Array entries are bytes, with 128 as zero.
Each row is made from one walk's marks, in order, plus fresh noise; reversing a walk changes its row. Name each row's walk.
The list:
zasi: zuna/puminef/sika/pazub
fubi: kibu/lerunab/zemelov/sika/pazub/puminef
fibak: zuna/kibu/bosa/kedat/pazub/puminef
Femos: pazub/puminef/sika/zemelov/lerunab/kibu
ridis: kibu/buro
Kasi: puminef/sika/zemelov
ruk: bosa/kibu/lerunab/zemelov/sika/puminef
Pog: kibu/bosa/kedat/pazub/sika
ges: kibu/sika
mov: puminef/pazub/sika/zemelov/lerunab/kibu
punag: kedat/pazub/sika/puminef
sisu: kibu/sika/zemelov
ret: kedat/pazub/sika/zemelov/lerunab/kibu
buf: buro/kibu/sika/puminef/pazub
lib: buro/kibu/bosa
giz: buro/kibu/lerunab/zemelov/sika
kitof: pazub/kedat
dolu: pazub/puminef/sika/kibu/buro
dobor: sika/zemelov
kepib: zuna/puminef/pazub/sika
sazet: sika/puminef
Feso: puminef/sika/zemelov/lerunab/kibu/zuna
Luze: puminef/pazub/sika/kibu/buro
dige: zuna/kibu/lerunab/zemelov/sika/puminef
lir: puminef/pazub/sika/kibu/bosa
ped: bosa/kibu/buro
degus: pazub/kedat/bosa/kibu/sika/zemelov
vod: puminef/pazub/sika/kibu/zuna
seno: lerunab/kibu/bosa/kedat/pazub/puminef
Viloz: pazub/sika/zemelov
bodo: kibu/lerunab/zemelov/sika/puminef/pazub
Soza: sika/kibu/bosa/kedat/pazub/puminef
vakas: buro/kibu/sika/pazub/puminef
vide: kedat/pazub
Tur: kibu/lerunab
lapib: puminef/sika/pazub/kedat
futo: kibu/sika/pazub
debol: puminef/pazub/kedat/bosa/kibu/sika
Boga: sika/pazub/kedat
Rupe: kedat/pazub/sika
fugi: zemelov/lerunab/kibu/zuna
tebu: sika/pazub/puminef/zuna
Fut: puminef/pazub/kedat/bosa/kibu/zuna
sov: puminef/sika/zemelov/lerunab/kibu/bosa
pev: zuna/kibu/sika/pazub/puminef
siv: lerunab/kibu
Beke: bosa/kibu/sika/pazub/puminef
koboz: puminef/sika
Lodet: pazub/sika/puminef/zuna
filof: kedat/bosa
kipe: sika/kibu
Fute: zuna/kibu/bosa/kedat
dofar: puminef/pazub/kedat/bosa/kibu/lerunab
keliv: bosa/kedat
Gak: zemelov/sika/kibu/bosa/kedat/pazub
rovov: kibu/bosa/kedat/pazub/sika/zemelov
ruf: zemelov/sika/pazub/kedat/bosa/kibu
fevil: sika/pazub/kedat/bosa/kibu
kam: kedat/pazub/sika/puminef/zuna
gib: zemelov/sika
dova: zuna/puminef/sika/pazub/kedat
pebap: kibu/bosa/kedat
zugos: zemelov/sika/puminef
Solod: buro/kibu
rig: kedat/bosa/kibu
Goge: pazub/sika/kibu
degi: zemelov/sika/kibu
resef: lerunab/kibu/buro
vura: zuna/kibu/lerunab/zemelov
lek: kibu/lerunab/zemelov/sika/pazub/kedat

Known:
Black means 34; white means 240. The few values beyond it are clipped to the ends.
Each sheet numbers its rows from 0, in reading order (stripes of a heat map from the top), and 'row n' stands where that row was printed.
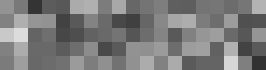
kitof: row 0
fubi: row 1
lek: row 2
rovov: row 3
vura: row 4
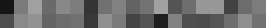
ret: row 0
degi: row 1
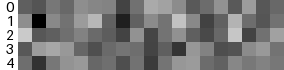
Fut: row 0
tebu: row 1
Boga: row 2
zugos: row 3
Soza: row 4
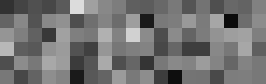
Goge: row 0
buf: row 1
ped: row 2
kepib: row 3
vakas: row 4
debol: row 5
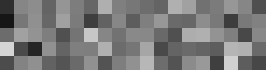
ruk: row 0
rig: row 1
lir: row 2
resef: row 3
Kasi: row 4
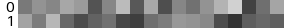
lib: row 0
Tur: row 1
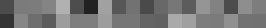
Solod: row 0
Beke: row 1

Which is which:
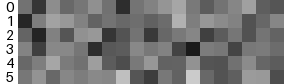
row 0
dobor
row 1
punag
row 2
kipe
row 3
koboz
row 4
fugi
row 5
pev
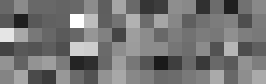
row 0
Gak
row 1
Lodet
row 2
ridis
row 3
Viloz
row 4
gib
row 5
keliv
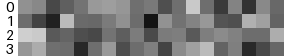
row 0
zasi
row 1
seno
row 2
pebap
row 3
bodo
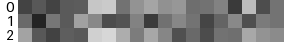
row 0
degus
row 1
fevil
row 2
dolu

